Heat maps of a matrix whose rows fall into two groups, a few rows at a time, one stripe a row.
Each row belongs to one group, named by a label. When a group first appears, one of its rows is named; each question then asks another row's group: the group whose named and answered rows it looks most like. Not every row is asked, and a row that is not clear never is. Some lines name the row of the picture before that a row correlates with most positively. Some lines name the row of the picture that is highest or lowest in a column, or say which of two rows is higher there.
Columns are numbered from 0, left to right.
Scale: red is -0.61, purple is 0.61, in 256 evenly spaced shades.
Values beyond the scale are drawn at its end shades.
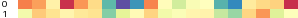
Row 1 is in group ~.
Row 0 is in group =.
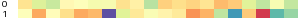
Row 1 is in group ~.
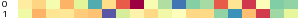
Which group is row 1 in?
~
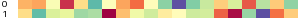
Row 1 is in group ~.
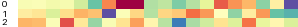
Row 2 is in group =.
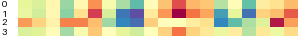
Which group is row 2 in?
=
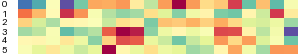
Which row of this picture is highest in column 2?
2
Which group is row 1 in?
=
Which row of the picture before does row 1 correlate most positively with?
2
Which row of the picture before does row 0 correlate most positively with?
3
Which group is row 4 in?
=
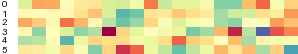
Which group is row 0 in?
~
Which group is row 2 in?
=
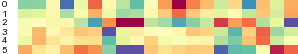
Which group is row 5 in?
=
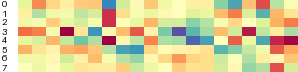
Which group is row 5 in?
=
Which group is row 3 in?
=
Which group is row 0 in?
~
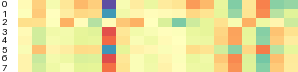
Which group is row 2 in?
=
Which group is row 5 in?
~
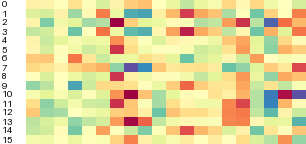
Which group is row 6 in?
=
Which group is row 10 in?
=
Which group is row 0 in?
=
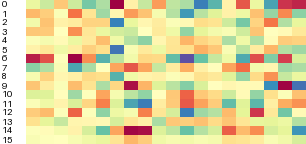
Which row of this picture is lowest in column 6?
0
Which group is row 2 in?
~
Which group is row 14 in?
=
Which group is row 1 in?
=
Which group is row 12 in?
=
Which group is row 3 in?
=
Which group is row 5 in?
~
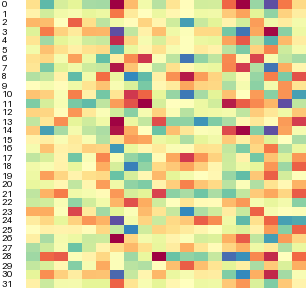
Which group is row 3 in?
~
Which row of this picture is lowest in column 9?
28
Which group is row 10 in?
=
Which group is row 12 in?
=
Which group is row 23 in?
=
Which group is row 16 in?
~
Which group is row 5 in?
~
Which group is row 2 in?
=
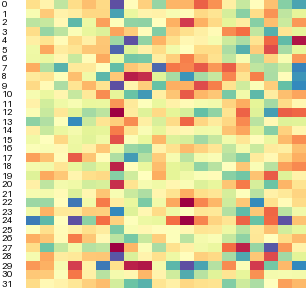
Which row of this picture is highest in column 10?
29
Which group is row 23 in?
~
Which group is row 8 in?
=
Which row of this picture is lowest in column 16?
29
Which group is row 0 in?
~
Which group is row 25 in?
~
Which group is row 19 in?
~
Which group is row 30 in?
=
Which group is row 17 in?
=
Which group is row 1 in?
~
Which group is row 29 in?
=
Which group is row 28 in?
~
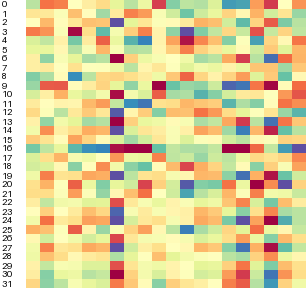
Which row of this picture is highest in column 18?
20
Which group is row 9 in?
~
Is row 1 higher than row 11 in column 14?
No
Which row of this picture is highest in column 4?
16
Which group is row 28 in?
~
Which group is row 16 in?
=
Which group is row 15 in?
=
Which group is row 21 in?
=
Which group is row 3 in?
=
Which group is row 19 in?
~
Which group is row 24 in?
~
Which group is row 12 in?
~
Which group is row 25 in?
=
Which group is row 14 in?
~
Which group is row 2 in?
~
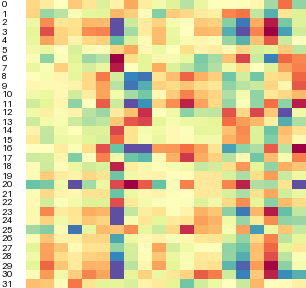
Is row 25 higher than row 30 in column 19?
No
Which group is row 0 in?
=
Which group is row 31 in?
=
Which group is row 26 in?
~
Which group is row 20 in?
=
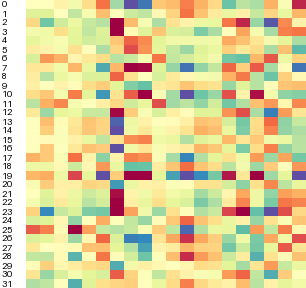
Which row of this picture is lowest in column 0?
25
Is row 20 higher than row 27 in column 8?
No
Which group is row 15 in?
=
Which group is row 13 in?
~
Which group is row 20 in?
~
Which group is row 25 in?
=
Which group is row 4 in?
=
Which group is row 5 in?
=
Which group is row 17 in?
=
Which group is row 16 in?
~
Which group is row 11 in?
~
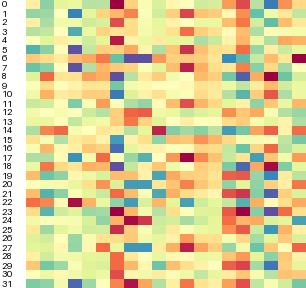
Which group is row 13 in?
=
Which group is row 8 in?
~
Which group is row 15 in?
~
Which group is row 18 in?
~
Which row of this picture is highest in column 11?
22
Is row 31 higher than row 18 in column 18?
No
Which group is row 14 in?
~
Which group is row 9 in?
~
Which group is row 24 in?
=
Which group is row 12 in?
=
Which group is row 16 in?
~
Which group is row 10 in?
~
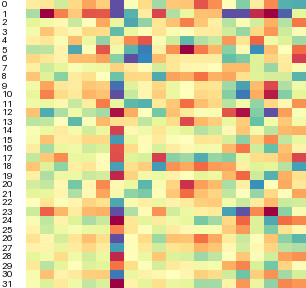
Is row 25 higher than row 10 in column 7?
No
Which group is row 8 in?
~
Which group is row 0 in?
~
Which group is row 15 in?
~
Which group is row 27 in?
~
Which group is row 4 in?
=
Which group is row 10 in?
~
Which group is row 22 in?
~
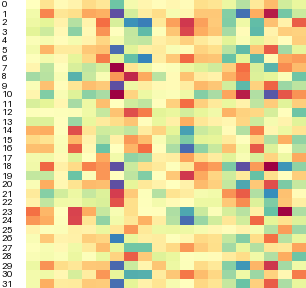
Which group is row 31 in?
~
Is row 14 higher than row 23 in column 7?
Yes
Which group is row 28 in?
=
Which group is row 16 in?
=
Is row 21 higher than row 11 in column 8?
No
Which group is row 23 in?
=
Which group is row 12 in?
=
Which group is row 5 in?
~
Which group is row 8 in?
=
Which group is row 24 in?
=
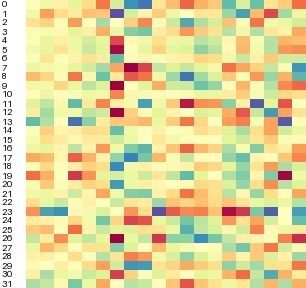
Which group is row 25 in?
=
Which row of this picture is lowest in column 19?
26
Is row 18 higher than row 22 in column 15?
Yes
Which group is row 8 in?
=
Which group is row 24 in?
=
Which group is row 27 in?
~
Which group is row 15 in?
~
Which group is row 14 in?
~
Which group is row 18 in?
~
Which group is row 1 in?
~
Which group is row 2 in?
=
